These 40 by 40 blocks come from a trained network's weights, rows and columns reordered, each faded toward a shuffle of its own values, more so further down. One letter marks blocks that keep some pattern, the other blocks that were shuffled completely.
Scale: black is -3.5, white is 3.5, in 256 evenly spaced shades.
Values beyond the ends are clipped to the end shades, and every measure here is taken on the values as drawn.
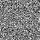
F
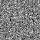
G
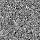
G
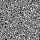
G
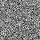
G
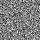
G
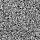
G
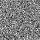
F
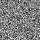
F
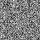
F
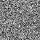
G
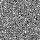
G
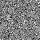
G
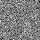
G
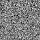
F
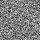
G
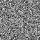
G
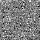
F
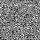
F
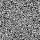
G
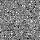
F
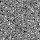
G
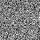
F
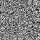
F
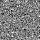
F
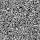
G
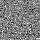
G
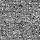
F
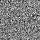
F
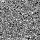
G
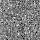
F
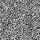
F
